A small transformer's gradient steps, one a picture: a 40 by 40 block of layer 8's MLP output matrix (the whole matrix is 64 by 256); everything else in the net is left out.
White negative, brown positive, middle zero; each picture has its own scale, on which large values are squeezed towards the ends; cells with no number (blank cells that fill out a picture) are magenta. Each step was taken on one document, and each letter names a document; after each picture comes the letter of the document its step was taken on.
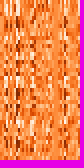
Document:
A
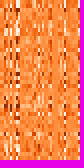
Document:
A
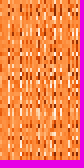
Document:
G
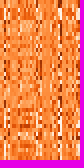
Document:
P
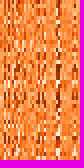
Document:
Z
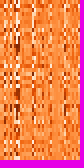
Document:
A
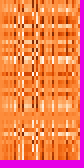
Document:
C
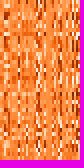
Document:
P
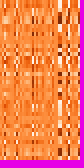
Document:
C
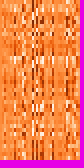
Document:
C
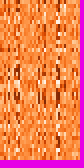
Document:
Z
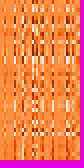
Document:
C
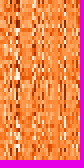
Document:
A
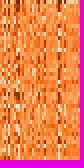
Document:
Z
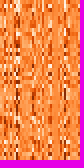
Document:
A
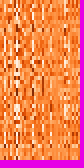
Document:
A
